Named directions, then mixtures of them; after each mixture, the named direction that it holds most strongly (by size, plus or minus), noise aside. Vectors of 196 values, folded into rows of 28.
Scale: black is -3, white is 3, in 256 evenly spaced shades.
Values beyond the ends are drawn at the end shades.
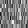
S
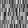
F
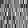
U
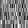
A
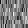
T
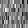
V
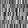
F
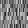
F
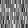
T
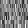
A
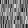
T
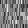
F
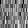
A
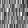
F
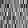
U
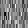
A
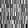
S
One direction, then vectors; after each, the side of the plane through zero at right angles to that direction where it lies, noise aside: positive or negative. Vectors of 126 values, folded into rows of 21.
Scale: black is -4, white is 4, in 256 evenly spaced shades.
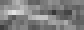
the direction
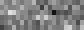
positive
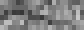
negative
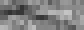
negative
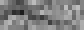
negative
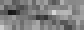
negative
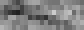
negative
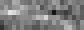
positive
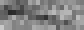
negative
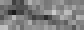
negative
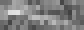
positive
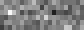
positive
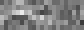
positive
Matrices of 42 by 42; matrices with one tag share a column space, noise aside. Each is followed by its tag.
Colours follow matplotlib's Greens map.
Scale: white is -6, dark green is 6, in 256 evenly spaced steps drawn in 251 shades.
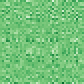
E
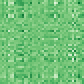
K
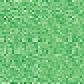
E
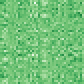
K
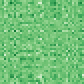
K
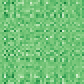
K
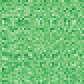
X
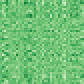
K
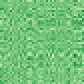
X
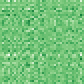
X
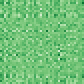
K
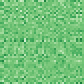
E
